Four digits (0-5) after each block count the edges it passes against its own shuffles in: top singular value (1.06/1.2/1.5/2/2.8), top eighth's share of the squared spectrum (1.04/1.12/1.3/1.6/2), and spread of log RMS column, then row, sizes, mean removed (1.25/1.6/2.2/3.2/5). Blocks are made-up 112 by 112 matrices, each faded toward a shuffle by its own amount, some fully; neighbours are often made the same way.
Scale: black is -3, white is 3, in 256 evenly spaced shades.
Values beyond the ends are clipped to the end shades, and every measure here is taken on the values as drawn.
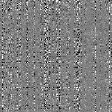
2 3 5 3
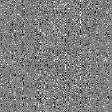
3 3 4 3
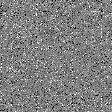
1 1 2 1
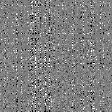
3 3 4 3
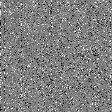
1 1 2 1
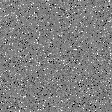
0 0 0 0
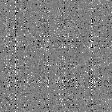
3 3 3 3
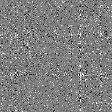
2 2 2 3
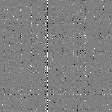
4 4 2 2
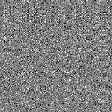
4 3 2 2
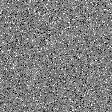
0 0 0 0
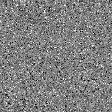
3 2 0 1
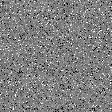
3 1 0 0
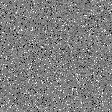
3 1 0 0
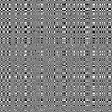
5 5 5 5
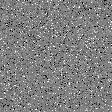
0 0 0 0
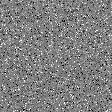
2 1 0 0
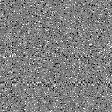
4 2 1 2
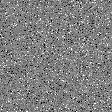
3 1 0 0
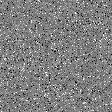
3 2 0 1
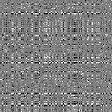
5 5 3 4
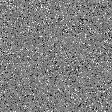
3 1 0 0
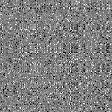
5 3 2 2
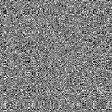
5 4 3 3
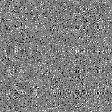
4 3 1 2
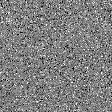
3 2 0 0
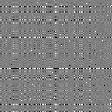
5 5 3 4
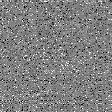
4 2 1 1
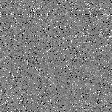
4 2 0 1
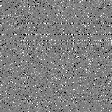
4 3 1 2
